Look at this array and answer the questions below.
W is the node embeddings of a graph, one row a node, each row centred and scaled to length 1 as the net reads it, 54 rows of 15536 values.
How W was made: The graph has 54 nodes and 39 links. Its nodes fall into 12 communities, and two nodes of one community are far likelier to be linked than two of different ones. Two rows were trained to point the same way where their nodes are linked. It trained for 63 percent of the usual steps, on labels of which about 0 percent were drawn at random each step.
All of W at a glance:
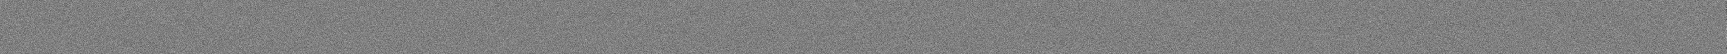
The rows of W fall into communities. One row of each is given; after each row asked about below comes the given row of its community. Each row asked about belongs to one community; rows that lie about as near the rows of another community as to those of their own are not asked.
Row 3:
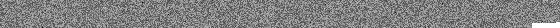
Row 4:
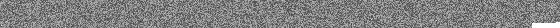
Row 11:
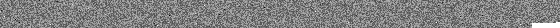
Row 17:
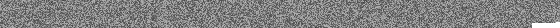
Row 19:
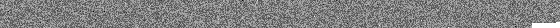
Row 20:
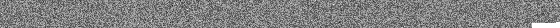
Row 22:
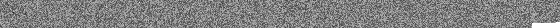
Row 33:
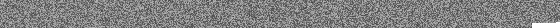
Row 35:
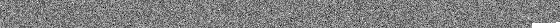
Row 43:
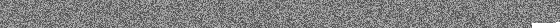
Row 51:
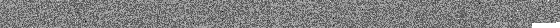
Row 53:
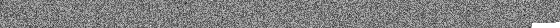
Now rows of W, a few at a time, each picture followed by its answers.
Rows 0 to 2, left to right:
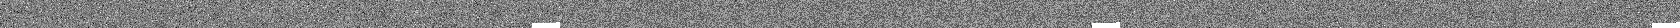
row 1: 43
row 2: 4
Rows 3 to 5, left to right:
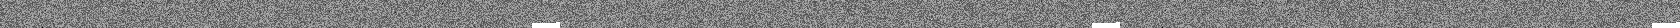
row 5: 3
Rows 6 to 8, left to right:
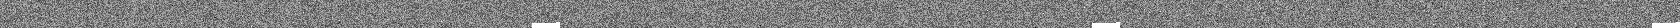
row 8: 22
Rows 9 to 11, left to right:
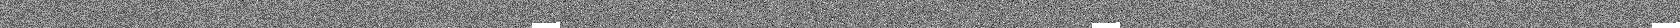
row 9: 19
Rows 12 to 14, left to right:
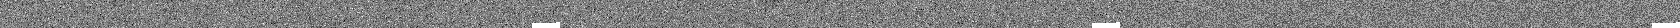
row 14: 11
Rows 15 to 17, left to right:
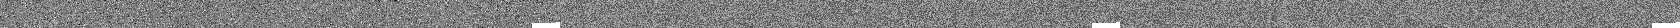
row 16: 4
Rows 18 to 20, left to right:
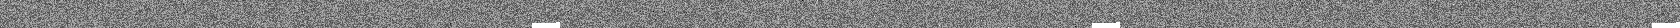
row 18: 33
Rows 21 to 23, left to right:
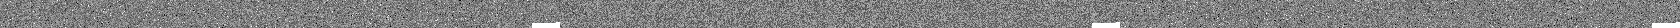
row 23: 4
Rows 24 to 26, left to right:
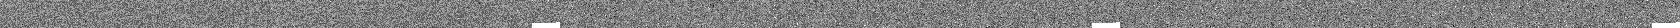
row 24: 51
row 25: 20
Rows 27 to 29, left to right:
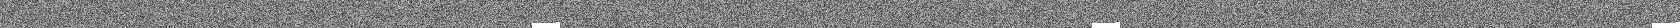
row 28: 53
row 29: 53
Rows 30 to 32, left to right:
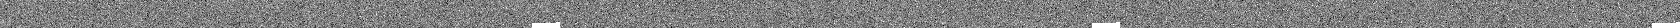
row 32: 35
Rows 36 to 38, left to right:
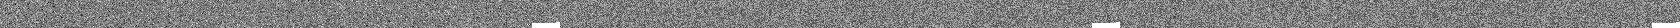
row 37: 53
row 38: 20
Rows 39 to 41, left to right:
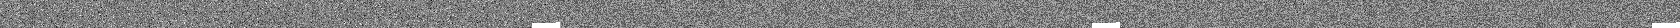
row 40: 35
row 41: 33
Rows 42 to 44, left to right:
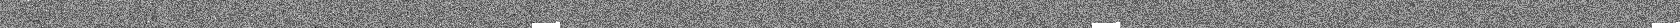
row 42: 17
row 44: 35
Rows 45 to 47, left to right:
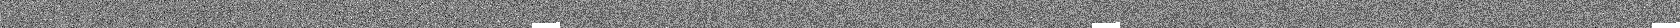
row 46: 17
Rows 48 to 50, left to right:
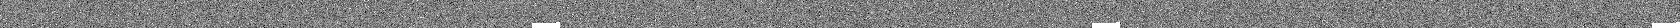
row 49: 33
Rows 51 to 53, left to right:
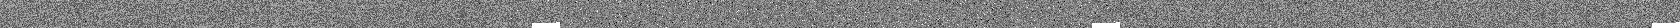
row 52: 17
